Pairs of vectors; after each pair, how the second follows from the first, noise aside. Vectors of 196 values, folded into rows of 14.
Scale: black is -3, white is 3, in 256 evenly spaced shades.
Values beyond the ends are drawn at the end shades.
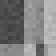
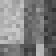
negated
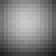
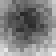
negated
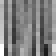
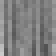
shrunk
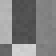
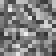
shuffled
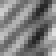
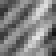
negated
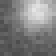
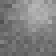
shrunk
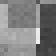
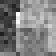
reversed
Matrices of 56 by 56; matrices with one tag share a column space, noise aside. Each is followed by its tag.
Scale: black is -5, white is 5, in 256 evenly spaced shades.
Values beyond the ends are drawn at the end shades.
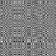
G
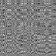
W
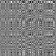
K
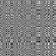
G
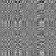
K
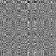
K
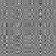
W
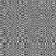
G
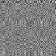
K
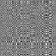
G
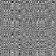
K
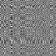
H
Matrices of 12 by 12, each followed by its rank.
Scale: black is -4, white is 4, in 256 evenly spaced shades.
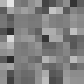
two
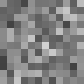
full rank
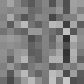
two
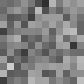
full rank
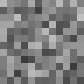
full rank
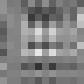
two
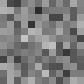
full rank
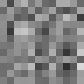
two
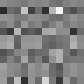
two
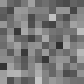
full rank
